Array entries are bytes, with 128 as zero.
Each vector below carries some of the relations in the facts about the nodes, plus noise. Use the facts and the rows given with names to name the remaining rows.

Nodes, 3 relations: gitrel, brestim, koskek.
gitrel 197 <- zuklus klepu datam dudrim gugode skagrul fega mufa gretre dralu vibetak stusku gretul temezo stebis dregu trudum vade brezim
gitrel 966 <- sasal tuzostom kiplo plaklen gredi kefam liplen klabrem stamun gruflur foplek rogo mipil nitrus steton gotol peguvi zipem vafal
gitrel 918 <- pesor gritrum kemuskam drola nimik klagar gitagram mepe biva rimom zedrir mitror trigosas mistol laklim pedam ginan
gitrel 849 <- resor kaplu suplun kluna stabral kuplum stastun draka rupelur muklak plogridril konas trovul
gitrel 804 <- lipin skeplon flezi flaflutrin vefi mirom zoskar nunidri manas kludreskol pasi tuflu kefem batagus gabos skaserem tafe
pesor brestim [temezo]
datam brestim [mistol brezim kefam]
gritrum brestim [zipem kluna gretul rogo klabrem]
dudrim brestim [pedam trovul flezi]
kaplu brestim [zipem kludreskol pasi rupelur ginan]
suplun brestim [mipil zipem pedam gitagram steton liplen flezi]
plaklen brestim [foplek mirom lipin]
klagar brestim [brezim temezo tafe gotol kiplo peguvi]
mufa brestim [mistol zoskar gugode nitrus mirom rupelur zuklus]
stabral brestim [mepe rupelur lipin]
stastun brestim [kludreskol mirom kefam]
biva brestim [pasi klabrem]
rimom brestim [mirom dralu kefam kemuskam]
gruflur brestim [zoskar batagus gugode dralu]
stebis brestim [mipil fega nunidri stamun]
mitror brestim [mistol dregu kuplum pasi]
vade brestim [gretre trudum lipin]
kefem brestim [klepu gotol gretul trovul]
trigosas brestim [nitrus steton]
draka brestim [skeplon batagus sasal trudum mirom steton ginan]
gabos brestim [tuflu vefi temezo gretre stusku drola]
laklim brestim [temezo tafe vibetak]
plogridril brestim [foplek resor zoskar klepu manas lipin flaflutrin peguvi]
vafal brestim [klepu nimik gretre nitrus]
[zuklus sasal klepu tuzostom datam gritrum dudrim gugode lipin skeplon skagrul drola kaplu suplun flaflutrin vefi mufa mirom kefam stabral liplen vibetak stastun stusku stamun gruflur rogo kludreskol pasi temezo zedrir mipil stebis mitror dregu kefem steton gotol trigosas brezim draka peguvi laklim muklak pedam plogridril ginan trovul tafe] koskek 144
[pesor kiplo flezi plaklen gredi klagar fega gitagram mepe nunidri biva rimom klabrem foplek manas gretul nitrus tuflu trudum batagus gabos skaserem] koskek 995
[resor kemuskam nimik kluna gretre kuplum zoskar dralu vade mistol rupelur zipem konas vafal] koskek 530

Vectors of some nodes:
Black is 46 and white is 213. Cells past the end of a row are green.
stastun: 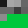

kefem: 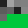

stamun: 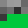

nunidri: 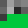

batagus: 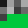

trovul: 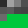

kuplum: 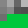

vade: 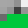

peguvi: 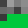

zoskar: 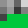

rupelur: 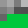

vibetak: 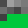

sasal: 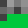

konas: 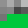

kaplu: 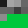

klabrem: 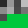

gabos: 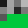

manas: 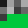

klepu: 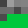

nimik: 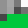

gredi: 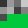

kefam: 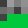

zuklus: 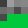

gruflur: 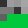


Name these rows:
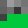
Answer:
mipil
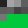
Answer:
muklak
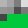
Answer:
gretre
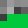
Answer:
fega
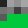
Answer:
zedrir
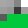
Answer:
vafal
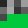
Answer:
flezi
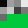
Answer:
rimom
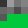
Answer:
dregu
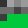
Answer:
drola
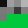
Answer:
mitror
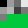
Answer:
biva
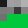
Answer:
trigosas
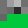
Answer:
stebis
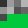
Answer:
trudum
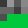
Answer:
rogo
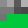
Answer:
kluna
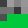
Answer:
tuzostom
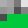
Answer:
dralu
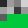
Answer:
plaklen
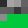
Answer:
suplun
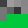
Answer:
dudrim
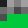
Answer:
ginan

